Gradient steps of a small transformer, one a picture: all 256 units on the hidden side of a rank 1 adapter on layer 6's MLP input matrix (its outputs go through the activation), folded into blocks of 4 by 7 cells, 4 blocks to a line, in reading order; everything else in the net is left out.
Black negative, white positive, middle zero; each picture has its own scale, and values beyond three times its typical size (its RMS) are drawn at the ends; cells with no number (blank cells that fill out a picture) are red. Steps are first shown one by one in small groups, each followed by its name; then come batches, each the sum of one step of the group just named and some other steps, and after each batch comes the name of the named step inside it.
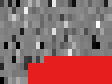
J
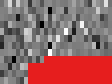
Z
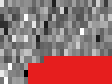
Z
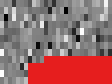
Z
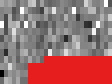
J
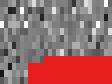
J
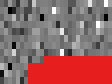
J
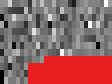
J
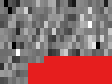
J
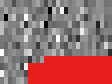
Z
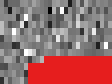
J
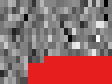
J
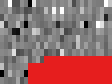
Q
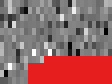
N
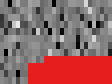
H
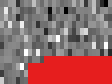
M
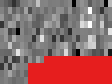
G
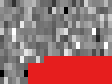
G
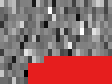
Q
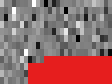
Q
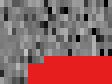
M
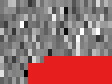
Q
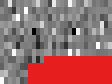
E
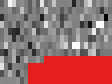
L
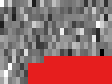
L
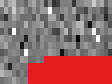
L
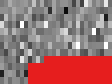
L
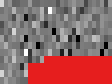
E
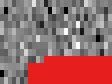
L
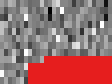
L
